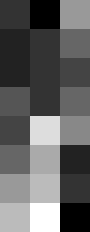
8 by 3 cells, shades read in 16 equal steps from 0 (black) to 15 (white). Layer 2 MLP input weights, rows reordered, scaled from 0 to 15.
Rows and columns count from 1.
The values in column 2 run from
0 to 15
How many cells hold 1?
0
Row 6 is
6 10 2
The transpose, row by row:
3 2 2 5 4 6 9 11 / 0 3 3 3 13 10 11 15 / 9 6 4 6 8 2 3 0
